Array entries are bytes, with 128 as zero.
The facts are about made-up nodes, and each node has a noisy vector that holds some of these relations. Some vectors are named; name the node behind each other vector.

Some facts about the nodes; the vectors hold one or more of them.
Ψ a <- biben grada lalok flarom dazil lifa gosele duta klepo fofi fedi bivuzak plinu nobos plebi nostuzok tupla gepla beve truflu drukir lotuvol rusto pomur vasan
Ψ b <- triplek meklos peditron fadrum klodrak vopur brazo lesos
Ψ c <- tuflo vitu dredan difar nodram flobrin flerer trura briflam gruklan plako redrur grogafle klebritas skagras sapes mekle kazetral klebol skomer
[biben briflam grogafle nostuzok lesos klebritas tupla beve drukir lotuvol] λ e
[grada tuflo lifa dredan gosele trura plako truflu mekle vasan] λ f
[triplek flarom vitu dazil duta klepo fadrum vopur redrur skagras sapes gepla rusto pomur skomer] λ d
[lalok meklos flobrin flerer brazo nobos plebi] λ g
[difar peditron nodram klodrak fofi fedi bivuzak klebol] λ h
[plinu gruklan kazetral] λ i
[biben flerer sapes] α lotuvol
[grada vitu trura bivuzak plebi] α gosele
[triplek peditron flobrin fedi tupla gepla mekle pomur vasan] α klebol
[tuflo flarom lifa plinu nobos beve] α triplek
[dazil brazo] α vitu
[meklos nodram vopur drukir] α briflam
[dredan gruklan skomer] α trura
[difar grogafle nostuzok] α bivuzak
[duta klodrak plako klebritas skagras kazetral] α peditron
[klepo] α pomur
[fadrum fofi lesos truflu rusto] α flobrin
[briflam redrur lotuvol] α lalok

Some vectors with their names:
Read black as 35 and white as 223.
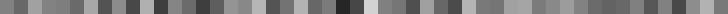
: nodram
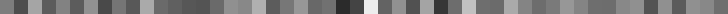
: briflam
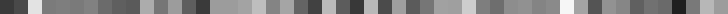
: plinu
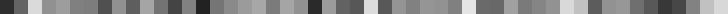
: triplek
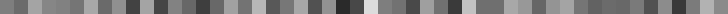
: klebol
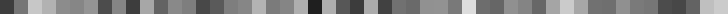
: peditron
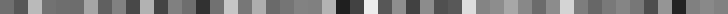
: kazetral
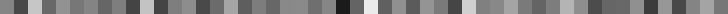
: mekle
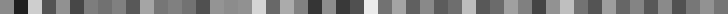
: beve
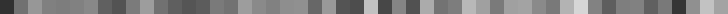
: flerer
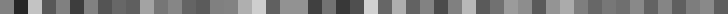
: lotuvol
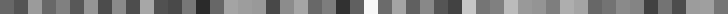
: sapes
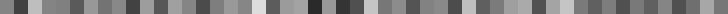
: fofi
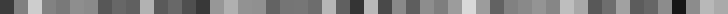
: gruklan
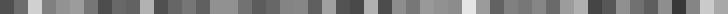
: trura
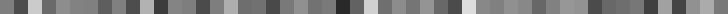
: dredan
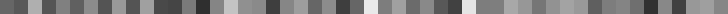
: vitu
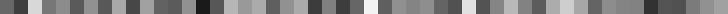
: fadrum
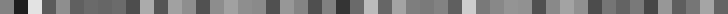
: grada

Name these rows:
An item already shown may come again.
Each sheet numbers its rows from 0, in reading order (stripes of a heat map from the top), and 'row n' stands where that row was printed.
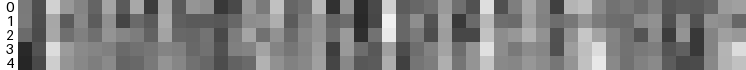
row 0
klodrak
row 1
briflam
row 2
flobrin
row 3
brazo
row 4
meklos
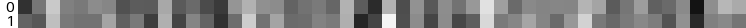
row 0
gruklan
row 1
kazetral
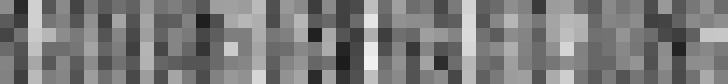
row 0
nostuzok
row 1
vopur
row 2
peditron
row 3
kazetral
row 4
briflam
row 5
fofi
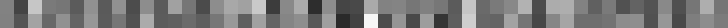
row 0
bivuzak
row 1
klebritas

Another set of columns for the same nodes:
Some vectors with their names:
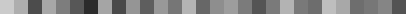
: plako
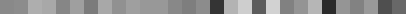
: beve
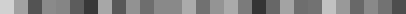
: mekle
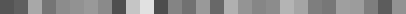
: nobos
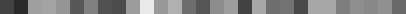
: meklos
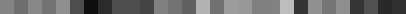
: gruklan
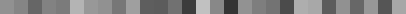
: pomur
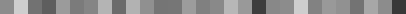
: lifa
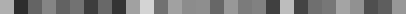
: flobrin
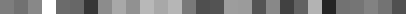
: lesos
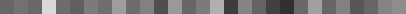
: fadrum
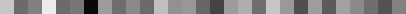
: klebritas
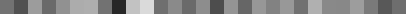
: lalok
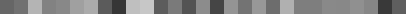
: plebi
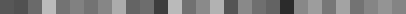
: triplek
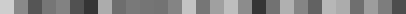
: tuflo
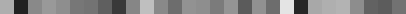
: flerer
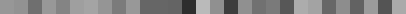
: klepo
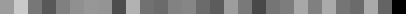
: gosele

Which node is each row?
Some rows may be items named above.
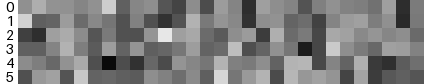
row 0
dazil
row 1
vitu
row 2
meklos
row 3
vopur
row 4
kazetral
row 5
plinu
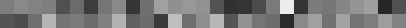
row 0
difar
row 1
triplek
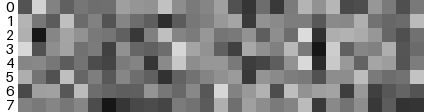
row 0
fofi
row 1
skagras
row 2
flerer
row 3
briflam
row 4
nodram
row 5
skagras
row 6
plinu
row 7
gruklan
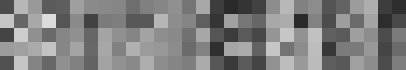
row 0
bivuzak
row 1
grogafle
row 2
fedi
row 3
tupla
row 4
fedi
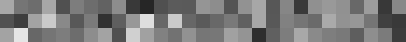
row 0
skomer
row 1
brazo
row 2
truflu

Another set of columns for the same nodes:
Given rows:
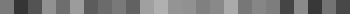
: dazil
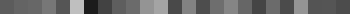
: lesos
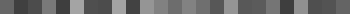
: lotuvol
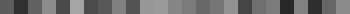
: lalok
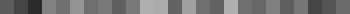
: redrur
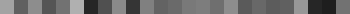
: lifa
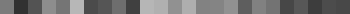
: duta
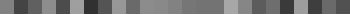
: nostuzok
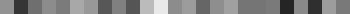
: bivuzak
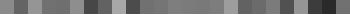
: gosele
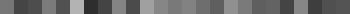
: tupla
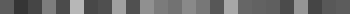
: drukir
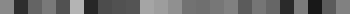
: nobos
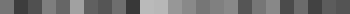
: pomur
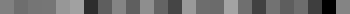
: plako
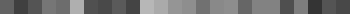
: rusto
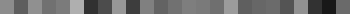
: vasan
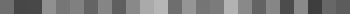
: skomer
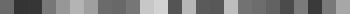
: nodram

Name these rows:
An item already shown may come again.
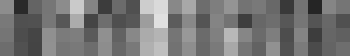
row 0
fedi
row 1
triplek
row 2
skomer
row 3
vitu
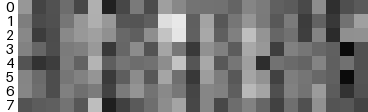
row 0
beve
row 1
klebol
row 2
difar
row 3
kazetral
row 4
vopur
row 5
kazetral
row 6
gruklan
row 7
lesos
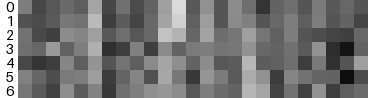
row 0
triplek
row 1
fadrum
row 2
skagras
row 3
truflu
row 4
flerer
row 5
kazetral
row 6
grogafle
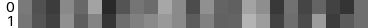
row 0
klebritas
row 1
grogafle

